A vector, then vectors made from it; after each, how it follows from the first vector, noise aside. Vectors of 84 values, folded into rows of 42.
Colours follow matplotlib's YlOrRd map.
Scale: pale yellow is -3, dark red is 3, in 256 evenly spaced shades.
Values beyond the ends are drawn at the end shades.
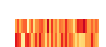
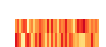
copied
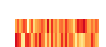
copied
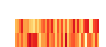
reversed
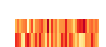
copied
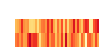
reversed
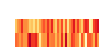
reversed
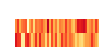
copied
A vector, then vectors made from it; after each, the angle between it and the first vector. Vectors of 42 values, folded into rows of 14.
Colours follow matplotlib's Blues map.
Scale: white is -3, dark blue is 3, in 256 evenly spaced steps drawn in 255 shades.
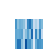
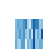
nearly opposite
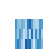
nearly parallel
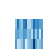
nearly opposite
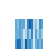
nearly parallel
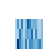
partly aligned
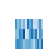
partly aligned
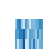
partly opposed
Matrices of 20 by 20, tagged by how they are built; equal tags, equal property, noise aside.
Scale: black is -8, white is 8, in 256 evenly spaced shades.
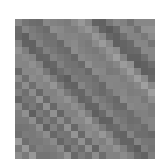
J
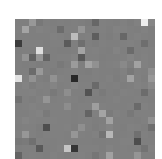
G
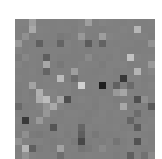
G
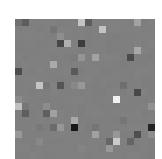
G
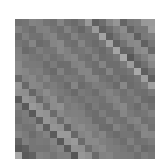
J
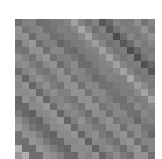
J
